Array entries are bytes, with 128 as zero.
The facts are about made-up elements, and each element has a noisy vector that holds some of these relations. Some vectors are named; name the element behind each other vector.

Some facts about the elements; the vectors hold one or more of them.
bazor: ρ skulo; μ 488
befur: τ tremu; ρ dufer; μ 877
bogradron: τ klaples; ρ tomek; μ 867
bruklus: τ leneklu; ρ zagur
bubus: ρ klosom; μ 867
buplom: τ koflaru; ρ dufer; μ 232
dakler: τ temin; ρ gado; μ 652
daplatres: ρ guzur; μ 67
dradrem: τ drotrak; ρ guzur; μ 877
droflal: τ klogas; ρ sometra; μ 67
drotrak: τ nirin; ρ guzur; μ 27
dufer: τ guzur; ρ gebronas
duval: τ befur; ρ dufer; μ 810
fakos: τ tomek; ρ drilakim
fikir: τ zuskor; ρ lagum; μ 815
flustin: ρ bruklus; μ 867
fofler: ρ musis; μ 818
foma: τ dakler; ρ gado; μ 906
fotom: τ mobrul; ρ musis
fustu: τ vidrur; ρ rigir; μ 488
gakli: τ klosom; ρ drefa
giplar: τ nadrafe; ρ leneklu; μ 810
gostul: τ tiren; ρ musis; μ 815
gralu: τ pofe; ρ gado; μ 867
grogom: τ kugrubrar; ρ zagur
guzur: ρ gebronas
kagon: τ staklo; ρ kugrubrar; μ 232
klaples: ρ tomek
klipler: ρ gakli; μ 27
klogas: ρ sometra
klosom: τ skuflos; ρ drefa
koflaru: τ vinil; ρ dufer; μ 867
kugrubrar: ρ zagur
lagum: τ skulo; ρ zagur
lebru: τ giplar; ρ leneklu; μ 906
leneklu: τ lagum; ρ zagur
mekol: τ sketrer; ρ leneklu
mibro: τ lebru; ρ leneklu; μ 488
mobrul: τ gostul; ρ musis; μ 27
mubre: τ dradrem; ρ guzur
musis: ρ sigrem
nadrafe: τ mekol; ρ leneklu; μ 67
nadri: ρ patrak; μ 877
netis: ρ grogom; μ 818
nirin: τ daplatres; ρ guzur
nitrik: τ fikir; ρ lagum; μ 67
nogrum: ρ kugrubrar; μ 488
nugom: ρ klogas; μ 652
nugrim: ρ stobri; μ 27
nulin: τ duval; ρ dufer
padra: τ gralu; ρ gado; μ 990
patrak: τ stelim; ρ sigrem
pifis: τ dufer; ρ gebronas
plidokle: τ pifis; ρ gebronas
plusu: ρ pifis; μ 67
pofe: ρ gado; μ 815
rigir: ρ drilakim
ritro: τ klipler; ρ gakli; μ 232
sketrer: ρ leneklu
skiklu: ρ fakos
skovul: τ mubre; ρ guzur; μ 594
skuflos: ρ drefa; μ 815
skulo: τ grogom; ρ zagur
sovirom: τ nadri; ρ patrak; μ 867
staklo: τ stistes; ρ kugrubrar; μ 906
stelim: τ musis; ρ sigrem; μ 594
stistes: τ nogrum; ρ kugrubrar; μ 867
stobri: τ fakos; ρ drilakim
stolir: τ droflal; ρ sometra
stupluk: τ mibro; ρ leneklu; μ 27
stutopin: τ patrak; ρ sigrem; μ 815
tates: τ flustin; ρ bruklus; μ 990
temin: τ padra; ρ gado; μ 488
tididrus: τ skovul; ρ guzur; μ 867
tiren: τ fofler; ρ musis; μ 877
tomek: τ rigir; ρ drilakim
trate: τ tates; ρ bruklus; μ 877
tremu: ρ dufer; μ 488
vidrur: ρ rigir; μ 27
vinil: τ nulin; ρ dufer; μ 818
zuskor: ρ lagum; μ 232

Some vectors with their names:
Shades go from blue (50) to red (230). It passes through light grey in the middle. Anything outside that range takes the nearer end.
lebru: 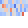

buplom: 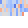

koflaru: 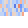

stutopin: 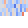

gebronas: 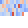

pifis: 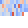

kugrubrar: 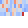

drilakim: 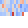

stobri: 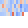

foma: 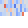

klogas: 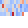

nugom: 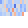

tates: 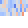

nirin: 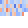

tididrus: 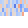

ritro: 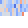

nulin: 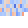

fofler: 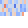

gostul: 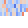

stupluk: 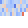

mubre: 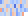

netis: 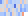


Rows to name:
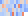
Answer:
plidokle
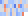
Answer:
drotrak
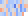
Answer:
skovul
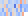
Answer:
bubus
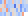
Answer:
temin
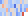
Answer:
fikir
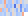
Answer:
fustu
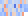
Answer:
gralu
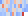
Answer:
grogom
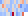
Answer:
rigir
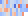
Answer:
befur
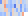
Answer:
padra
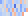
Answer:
dakler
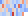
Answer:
dufer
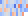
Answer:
dradrem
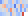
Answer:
staklo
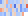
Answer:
vinil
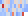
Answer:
skulo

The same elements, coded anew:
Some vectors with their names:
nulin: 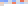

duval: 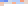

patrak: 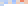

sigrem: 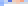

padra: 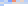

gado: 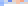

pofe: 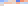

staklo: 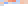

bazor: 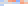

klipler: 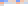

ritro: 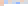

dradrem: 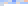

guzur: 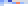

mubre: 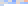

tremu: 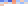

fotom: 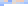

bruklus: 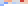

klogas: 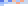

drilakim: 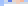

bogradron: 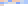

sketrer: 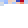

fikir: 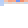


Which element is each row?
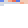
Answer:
nogrum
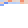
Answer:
nitrik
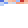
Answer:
kugrubrar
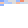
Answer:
stelim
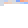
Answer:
gostul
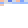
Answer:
tididrus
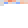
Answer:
kagon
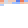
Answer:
mibro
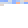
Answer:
nirin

